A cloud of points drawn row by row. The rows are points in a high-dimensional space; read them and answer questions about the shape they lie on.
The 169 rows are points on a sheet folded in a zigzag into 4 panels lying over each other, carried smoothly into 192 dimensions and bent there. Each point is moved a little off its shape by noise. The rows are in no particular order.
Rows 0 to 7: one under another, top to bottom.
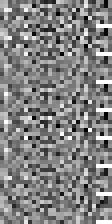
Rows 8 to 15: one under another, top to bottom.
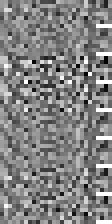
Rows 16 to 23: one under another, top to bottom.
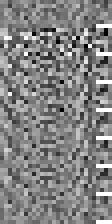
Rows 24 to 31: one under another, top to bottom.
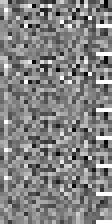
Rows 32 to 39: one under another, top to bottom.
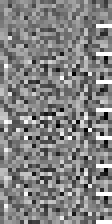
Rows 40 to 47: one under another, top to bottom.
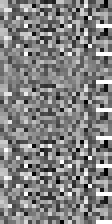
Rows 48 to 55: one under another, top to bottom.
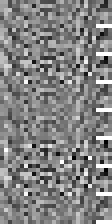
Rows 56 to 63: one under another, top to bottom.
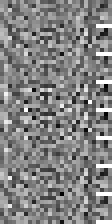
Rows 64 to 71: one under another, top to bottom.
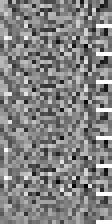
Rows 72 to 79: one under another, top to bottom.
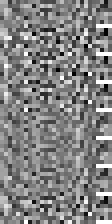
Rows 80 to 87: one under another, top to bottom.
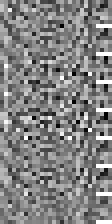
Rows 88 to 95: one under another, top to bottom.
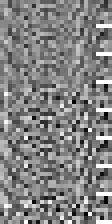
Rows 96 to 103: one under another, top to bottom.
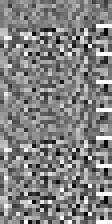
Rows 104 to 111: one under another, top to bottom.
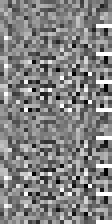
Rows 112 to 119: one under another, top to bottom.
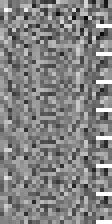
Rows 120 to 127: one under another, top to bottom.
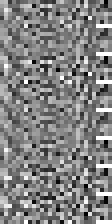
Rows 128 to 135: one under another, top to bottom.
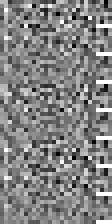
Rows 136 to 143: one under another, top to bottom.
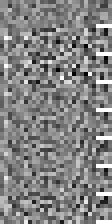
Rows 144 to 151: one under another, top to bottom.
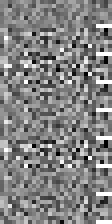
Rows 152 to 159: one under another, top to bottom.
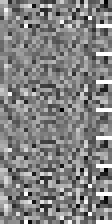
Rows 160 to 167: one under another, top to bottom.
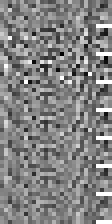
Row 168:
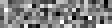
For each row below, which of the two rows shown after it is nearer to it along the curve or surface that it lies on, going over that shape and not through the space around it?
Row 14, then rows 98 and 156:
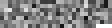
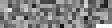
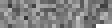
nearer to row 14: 98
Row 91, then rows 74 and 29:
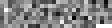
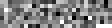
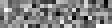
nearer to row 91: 74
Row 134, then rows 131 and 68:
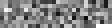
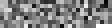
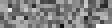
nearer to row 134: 68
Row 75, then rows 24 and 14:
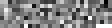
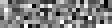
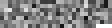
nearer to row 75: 24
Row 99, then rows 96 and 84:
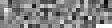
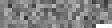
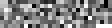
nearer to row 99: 96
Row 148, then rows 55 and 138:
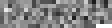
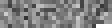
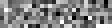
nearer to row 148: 138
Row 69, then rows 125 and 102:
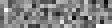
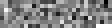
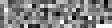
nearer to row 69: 102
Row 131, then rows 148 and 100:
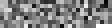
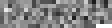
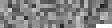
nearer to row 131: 100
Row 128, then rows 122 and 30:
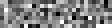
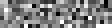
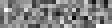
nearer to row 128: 30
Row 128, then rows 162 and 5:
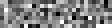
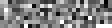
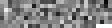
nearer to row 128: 5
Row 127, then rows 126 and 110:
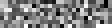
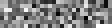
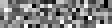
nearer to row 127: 110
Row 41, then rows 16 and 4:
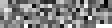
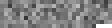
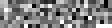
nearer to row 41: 4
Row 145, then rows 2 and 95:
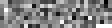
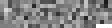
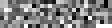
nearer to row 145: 2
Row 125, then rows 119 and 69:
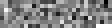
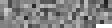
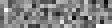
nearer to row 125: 119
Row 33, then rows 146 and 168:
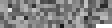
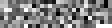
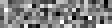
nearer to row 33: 146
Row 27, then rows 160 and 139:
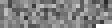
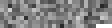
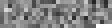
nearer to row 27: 139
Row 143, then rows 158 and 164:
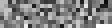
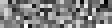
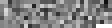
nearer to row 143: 158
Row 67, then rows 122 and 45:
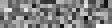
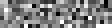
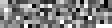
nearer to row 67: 122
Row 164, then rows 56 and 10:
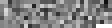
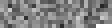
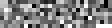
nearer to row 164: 56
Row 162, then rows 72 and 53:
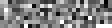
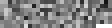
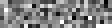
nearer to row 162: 72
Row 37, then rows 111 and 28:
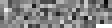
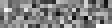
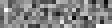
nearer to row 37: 111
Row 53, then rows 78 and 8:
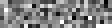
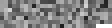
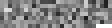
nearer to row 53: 8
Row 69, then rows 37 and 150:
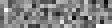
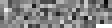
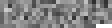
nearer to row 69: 150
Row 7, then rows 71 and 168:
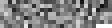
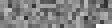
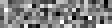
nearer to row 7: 71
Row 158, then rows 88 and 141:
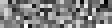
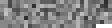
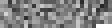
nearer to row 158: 141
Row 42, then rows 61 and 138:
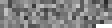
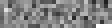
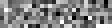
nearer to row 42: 61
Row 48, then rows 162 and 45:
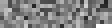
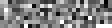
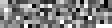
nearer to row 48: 162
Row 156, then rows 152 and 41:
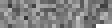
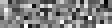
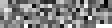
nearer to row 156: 152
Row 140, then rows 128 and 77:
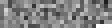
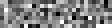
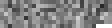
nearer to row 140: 128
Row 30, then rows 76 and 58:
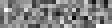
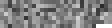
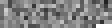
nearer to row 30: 58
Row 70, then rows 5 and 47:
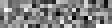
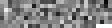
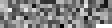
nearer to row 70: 5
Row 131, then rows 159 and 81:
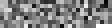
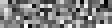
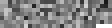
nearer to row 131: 159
